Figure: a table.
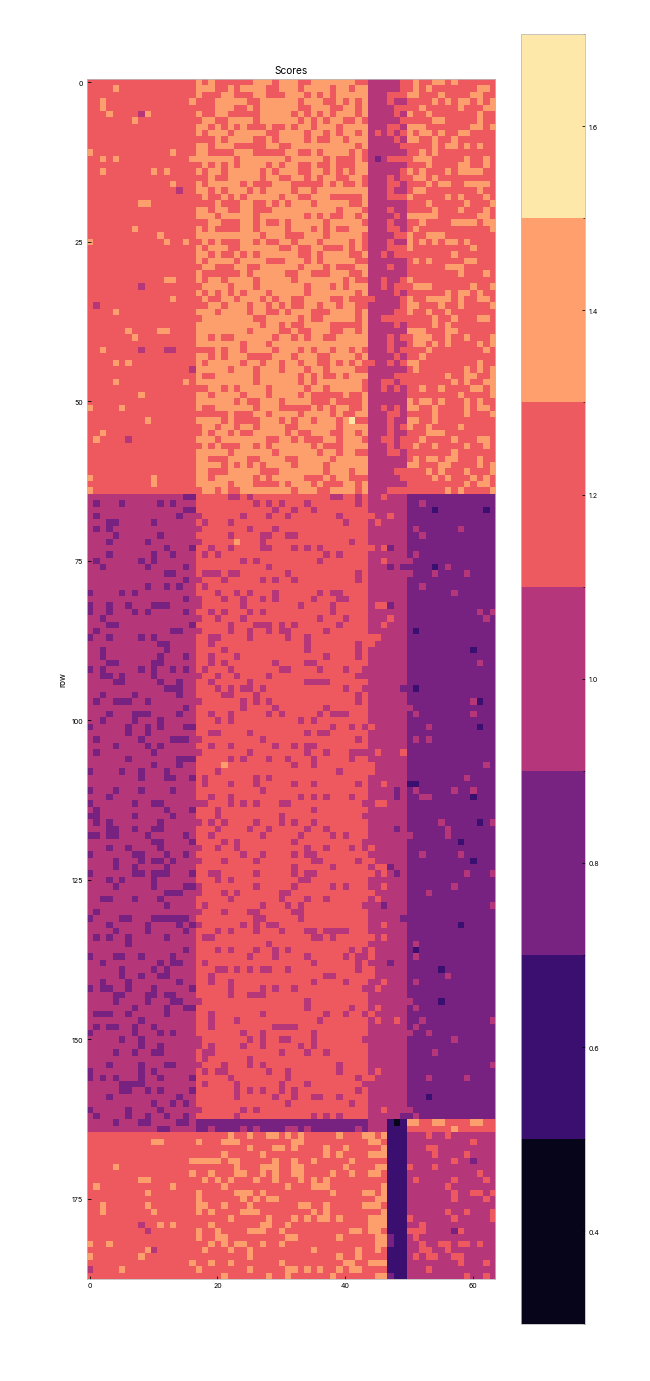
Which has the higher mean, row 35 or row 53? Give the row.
53
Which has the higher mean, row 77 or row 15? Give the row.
15
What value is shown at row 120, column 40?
1.2
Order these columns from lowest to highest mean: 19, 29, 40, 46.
46, 19, 29, 40
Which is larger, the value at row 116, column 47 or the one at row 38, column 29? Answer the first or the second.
the second
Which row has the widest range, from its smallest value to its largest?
163
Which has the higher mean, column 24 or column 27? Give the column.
24
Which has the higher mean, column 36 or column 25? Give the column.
25
